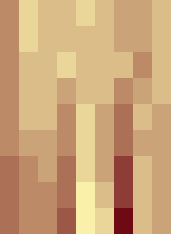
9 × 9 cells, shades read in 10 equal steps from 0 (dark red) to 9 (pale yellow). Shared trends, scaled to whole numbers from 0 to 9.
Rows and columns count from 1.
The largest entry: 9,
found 2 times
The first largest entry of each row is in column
2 2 4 2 5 5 5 5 5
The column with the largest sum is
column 5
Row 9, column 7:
0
